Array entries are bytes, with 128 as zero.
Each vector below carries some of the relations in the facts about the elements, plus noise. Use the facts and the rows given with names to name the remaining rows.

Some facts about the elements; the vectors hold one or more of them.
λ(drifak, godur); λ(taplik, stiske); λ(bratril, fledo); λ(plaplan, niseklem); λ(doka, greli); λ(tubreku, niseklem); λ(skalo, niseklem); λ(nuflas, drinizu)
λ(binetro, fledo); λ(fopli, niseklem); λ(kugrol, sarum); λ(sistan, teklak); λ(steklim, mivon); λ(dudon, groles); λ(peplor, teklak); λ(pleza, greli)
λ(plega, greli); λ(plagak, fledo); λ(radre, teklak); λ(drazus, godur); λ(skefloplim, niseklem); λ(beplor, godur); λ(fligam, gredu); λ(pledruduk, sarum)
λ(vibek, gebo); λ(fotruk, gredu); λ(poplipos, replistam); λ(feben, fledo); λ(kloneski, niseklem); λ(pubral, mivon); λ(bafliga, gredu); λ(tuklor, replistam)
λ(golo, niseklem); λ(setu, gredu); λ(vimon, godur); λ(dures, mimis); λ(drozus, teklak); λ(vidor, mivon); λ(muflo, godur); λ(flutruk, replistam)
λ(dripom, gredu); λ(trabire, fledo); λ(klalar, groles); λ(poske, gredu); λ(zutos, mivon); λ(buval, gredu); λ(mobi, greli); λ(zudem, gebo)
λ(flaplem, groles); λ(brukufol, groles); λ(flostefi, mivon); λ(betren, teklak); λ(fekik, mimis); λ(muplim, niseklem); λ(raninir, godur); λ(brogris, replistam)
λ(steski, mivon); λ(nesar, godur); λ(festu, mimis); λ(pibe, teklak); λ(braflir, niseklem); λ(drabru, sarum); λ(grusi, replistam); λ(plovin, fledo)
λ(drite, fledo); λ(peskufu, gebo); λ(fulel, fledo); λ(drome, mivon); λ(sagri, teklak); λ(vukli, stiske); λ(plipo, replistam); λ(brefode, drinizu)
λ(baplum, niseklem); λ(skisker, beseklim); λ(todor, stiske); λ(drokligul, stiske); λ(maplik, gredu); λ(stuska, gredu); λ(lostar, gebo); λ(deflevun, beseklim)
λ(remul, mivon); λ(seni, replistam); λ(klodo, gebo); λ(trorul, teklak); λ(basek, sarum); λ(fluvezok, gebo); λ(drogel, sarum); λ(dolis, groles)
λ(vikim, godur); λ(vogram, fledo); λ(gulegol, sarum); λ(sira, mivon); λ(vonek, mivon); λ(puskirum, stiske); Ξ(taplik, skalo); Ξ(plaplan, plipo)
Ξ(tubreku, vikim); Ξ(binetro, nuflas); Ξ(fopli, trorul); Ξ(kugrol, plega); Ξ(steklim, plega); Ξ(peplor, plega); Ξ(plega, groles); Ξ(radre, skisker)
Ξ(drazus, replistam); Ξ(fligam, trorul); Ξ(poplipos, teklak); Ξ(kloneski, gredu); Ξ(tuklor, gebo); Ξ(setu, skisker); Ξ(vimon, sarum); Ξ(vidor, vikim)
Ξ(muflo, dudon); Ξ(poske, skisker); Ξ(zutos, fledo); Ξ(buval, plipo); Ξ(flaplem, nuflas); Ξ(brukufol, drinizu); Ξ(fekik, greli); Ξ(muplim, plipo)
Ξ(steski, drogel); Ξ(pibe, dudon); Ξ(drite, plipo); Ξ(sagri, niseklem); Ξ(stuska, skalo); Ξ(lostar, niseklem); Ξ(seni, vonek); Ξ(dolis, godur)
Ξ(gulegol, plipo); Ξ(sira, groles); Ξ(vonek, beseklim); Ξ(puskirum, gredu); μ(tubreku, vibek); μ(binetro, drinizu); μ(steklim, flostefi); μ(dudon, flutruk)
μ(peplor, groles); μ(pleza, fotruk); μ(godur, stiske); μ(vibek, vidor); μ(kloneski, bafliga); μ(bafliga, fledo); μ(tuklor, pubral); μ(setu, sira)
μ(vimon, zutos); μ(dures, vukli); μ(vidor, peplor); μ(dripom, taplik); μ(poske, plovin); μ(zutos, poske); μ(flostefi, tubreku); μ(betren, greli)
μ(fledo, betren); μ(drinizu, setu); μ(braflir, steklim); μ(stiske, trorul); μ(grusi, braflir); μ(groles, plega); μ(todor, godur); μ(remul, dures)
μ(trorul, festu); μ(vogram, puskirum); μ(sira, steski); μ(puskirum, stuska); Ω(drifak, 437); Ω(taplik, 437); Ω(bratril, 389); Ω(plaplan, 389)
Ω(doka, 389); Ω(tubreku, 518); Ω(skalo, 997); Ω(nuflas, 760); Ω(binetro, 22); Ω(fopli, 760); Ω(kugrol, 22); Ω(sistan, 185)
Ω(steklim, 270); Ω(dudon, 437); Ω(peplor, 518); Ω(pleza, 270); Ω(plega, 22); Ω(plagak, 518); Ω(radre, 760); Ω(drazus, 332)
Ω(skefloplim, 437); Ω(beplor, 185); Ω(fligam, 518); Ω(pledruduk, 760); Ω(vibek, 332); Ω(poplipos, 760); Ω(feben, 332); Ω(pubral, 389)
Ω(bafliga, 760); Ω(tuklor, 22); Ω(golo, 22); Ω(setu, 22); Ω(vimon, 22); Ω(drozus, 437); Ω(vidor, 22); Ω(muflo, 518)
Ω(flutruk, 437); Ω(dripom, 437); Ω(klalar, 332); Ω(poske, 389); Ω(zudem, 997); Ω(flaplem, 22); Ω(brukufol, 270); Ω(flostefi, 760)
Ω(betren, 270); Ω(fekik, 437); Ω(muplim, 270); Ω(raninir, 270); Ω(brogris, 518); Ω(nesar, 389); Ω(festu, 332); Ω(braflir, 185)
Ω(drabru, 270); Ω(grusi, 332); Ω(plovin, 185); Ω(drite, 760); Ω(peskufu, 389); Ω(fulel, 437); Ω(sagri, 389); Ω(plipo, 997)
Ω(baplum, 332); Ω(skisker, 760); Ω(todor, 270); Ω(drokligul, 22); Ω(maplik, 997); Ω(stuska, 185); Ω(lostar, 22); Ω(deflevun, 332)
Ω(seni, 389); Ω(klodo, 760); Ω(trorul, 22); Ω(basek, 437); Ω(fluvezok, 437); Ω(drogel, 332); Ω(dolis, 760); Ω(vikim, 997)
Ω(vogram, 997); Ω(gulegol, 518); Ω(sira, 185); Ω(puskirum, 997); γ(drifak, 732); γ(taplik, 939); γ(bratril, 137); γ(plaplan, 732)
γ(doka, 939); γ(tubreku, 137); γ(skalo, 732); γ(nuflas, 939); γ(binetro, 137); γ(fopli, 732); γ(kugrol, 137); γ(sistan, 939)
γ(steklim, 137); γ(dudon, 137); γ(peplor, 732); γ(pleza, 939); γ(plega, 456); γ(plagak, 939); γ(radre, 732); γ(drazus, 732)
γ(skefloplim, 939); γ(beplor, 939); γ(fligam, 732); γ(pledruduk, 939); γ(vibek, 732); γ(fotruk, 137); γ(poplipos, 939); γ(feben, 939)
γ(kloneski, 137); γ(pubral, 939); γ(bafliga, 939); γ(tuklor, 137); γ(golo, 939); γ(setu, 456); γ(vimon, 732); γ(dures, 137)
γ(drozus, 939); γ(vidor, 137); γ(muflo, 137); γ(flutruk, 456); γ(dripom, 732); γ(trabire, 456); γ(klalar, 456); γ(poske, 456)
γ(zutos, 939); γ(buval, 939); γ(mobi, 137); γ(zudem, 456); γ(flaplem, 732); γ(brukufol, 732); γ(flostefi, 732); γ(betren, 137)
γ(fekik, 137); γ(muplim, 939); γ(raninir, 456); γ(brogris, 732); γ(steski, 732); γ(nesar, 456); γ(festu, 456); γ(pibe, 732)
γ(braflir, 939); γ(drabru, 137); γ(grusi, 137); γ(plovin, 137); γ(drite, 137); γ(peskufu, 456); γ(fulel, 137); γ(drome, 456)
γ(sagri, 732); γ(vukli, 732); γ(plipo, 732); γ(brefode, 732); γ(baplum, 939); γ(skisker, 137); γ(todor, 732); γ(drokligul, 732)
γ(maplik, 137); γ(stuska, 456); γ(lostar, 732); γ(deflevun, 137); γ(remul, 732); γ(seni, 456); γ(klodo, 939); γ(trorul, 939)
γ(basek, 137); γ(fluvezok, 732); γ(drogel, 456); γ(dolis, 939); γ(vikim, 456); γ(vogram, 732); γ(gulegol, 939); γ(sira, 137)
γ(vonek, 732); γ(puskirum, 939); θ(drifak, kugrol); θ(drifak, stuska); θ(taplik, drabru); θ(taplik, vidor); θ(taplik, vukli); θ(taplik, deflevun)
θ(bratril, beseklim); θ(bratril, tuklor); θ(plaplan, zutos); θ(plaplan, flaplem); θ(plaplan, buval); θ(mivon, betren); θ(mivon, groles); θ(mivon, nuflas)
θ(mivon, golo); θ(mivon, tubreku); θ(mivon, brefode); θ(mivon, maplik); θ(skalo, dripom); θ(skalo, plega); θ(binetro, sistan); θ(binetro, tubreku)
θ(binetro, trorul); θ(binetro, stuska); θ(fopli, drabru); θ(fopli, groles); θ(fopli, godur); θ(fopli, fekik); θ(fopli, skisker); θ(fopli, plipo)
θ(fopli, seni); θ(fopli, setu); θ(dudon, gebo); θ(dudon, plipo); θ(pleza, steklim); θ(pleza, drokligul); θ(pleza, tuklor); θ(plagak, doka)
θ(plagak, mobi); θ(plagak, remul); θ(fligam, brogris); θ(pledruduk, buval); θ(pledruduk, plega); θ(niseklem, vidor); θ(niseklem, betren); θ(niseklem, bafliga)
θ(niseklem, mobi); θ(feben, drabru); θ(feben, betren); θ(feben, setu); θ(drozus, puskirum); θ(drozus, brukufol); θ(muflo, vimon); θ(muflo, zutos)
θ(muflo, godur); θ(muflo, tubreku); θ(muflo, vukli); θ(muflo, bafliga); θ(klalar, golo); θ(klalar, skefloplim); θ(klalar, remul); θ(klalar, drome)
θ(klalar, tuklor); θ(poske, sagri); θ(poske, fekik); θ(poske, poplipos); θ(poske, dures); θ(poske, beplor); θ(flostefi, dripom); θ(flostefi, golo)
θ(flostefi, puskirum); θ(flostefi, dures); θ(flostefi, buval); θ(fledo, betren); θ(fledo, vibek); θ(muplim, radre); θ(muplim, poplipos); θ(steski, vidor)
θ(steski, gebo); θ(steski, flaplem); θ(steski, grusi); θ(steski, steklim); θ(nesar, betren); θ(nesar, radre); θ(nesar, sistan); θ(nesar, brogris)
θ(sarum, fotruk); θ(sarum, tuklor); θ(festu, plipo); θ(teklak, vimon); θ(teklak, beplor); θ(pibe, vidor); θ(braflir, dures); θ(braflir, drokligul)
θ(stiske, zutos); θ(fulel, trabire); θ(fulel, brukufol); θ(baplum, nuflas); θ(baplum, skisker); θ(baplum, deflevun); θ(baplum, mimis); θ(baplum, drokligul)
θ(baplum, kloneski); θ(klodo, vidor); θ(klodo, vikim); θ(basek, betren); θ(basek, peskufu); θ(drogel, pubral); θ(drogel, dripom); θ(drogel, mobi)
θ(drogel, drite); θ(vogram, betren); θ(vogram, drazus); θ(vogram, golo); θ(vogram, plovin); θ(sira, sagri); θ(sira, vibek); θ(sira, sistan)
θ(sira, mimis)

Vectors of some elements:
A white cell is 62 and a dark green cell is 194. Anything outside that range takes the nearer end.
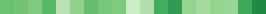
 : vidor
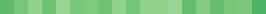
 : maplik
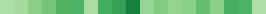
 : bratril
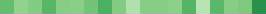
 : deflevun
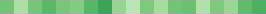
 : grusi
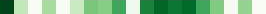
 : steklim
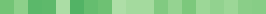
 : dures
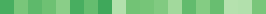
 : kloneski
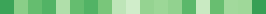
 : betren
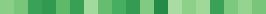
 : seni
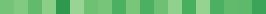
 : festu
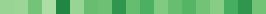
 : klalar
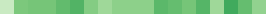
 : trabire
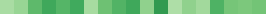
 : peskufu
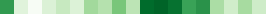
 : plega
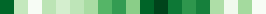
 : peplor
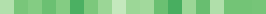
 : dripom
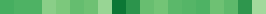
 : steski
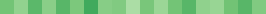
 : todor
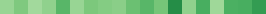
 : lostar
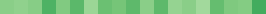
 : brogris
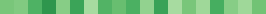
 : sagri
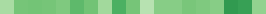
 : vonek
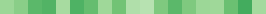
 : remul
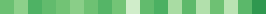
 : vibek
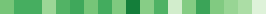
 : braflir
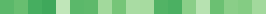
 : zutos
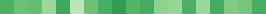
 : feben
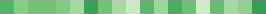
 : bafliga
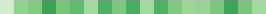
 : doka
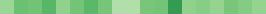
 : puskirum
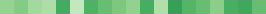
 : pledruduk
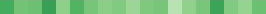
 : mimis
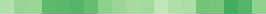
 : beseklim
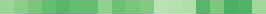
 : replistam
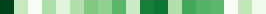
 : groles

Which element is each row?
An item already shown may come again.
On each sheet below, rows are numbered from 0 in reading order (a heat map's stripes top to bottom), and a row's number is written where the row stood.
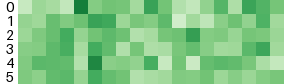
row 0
skalo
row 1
drinizu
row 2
puskirum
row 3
remul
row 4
plovin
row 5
dures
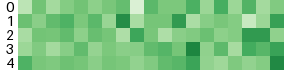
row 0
skefloplim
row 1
tubreku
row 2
vonek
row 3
lostar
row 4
vimon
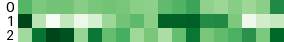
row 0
vimon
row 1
kugrol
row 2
plipo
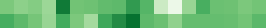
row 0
niseklem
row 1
muflo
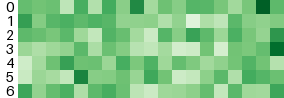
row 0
flostefi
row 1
godur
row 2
poplipos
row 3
skisker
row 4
doka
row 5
skalo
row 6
betren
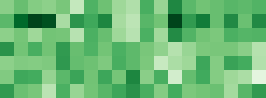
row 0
dolis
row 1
drite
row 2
dolis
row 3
stiske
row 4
sarum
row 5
braflir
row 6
binetro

